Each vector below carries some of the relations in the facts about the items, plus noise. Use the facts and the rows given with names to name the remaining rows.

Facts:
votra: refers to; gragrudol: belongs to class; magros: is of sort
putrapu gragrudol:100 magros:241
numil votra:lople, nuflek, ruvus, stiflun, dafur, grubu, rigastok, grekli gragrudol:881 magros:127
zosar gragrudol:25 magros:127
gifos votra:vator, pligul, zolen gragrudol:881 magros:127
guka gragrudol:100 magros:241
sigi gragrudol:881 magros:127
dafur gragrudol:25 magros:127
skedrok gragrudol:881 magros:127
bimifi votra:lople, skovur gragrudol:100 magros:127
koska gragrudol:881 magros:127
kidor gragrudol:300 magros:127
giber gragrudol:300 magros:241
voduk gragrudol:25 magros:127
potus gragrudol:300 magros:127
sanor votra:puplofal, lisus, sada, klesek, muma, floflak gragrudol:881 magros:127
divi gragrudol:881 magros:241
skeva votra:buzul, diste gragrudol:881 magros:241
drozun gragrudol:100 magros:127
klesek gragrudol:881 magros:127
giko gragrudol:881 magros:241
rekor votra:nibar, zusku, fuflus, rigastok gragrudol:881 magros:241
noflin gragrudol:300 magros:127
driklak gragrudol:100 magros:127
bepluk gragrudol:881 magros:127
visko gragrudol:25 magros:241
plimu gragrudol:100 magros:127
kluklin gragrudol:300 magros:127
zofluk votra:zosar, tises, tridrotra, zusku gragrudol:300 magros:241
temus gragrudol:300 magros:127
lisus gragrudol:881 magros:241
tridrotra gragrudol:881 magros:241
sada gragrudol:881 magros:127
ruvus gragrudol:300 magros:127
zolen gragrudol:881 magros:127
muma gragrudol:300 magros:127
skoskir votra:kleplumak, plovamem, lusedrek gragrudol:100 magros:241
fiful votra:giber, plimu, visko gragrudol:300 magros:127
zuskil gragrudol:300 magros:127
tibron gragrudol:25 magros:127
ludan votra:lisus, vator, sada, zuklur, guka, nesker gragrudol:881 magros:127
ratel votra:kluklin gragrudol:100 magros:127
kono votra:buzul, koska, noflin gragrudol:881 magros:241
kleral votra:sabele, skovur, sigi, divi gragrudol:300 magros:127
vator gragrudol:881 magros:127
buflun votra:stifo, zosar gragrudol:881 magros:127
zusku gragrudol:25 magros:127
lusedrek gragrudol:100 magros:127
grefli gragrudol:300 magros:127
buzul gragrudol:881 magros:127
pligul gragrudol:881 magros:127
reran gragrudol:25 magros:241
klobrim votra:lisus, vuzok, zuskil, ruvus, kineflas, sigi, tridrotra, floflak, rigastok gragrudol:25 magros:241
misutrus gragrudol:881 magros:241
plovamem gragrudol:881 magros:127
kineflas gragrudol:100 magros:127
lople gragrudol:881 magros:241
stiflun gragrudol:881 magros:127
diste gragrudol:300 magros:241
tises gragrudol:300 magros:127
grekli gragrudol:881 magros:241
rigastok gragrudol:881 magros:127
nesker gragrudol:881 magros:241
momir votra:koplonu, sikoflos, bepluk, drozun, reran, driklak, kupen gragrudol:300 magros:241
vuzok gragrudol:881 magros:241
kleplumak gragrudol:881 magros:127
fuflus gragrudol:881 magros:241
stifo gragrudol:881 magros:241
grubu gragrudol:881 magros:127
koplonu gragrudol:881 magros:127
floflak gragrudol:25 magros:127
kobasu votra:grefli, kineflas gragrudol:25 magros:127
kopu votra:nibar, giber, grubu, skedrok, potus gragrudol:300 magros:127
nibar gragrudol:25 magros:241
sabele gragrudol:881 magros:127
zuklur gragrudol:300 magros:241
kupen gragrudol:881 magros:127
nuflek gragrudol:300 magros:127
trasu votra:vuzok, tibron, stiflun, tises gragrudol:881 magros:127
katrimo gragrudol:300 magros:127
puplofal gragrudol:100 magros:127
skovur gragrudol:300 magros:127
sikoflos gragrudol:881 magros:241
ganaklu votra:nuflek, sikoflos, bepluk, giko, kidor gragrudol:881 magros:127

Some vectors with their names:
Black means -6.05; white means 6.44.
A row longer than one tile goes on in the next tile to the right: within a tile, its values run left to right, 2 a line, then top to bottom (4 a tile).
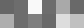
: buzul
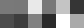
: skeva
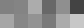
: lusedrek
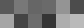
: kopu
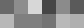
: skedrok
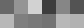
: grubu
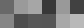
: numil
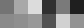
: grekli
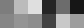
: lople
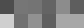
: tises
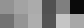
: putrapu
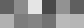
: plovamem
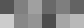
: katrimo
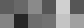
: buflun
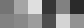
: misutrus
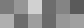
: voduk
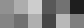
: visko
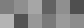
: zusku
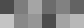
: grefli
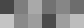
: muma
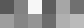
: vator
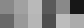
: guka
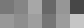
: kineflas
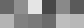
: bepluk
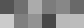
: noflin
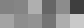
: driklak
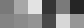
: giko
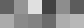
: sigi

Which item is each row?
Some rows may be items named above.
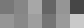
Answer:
kineflas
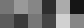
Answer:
rekor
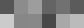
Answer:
nuflek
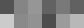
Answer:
ruvus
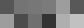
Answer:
fiful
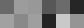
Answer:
giber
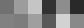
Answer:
tridrotra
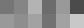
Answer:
puplofal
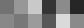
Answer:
stifo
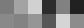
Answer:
fuflus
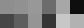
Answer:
skoskir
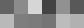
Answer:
skedrok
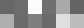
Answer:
buzul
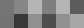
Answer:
kobasu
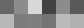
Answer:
skedrok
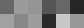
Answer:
giber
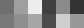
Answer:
nesker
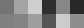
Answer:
vuzok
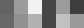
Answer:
lisus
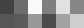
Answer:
ludan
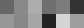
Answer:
diste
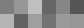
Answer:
tibron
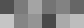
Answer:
kluklin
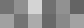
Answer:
floflak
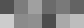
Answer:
kidor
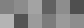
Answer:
zusku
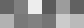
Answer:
koska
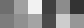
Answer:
nesker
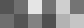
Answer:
gifos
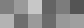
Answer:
dafur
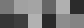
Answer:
klobrim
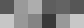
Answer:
skovur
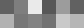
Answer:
koska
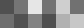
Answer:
gifos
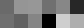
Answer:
momir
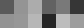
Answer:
zuklur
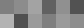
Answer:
zusku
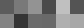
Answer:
trasu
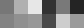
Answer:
divi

